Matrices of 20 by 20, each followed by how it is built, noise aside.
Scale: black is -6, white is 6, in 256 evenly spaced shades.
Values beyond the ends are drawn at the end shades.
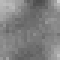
smooth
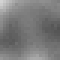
smooth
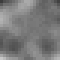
smooth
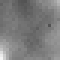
smooth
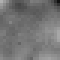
smooth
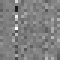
uneven columns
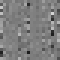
uneven columns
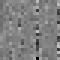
uneven columns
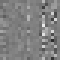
uneven columns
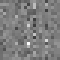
uneven columns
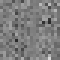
uneven columns
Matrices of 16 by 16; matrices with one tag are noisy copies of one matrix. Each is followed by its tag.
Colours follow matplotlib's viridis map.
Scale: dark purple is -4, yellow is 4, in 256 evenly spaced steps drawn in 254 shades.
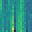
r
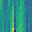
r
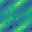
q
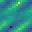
q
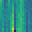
r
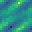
q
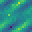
q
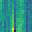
r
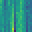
r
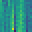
r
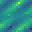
q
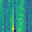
r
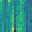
r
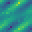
q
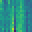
r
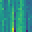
r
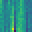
r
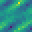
q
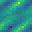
q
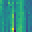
r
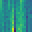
r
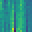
r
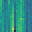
r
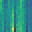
r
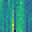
r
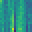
r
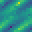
q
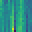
r
